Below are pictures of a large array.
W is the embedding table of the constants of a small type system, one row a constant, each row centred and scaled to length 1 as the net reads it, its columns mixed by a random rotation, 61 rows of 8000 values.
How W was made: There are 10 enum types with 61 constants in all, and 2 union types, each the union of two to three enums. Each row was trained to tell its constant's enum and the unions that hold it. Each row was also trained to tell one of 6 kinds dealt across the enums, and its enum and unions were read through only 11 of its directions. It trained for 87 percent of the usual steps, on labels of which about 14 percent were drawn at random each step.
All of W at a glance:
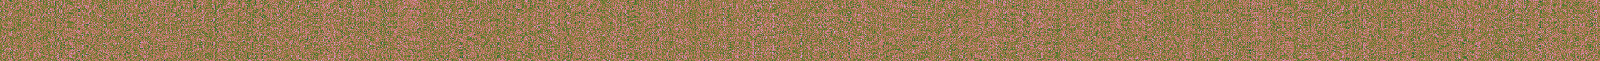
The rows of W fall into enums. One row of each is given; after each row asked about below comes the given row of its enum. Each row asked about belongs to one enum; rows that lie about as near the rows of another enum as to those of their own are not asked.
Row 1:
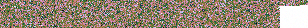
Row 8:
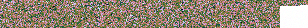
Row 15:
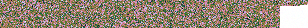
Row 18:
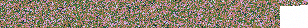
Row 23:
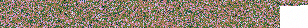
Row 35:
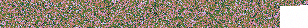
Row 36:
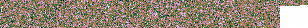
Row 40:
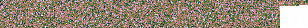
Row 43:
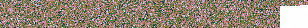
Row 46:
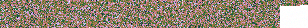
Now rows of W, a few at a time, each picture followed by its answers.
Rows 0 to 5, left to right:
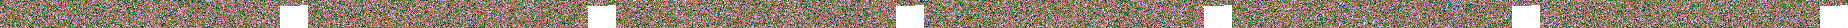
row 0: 36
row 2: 40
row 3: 36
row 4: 40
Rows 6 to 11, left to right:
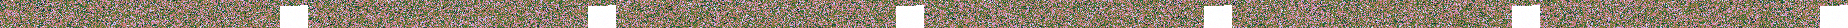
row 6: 23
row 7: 23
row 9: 15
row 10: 40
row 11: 15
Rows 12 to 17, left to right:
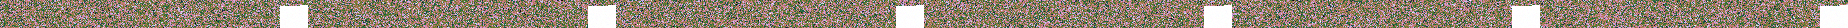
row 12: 1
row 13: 40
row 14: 8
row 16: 36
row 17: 40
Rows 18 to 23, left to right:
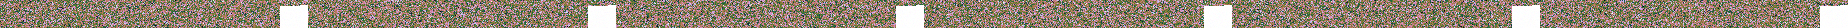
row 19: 43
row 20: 8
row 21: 1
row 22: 40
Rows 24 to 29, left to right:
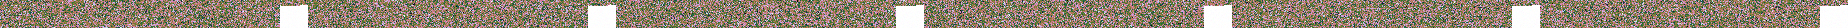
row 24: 46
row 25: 43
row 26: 36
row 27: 1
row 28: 15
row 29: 43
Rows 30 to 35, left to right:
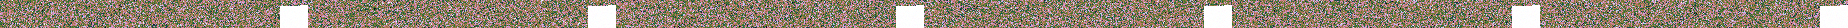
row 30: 43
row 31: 23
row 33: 23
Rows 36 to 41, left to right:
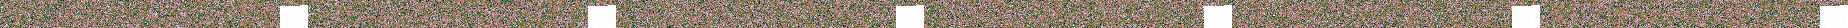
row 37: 36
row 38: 40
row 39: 1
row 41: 15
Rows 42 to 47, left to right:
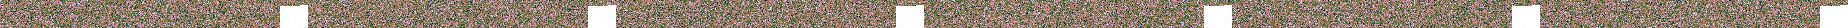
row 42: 8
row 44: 8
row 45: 1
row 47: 8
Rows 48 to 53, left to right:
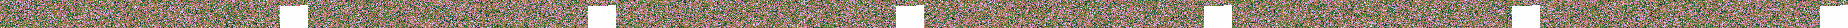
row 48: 1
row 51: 15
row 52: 43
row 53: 8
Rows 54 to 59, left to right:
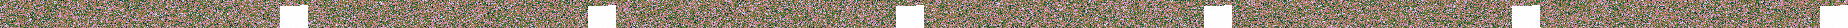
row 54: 36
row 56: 43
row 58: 1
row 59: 35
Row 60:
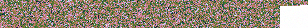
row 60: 15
